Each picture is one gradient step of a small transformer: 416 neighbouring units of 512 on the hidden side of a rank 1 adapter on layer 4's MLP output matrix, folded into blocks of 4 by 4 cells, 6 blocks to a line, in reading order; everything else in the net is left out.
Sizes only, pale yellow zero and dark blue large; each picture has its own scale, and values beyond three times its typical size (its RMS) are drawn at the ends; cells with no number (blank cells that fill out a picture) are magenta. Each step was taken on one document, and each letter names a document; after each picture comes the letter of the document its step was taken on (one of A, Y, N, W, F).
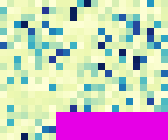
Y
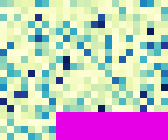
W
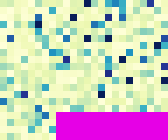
W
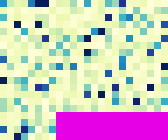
W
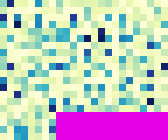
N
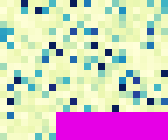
Y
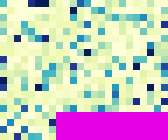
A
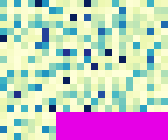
N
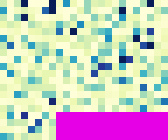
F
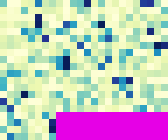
N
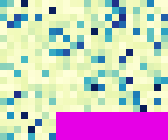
F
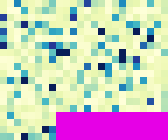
Y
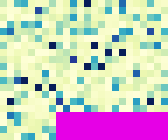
Y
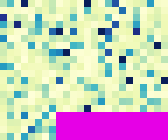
F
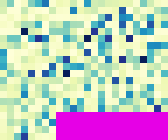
W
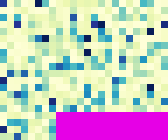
N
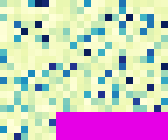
A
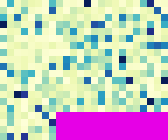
N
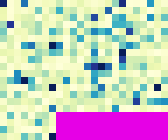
Y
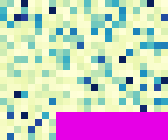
F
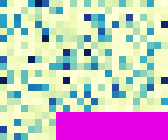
N
